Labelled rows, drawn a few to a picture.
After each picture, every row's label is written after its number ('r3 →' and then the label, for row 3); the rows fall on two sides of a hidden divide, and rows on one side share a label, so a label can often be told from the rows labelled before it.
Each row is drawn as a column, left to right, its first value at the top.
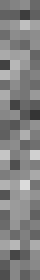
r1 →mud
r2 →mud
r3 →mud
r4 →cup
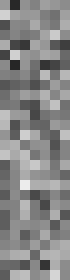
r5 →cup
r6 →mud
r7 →mud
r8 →mud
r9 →mud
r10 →mud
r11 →mud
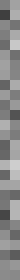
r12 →mud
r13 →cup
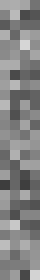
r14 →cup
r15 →cup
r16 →cup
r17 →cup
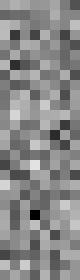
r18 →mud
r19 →mud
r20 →mud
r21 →cup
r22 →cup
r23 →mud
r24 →mud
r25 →mud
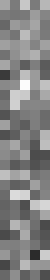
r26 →cup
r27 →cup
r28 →cup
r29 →mud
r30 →cup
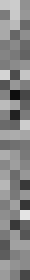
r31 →mud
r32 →cup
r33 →cup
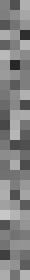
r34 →mud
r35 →mud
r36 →mud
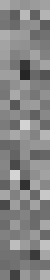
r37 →cup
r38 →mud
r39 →cup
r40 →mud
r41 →cup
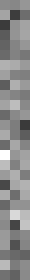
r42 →cup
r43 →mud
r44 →mud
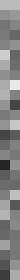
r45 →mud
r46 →cup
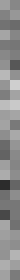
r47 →cup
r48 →cup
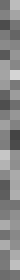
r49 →cup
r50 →mud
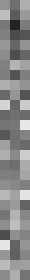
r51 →cup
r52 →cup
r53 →cup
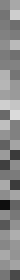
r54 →cup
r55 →cup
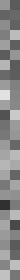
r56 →cup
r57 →mud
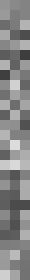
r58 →cup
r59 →cup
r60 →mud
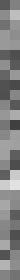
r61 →mud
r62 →mud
